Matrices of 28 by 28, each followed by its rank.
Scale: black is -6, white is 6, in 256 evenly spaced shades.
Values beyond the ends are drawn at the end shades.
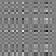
one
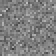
full rank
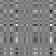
one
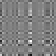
one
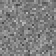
full rank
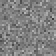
full rank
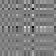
one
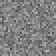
full rank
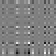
one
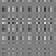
one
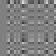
one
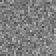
full rank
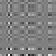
one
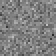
full rank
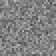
full rank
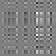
one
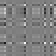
one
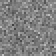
full rank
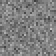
full rank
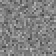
full rank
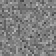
full rank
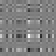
one
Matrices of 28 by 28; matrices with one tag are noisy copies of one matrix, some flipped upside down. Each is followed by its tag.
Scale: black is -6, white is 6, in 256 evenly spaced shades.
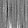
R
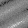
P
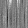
R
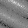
P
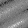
P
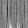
R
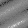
P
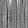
R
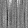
R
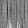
R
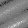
P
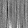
R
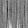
R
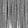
R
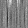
R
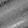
P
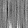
R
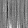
R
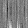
R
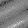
P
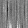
R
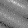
P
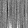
R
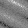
P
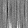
R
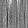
R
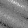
P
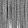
R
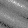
P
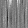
R
